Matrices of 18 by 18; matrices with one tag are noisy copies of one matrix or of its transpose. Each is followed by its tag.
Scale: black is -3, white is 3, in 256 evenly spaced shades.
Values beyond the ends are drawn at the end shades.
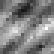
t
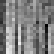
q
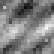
t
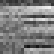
q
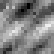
t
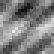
t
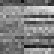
q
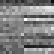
q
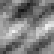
t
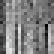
q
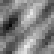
t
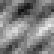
t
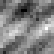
t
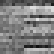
q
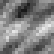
t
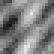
t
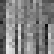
q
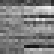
q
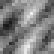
t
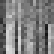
q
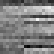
q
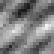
t
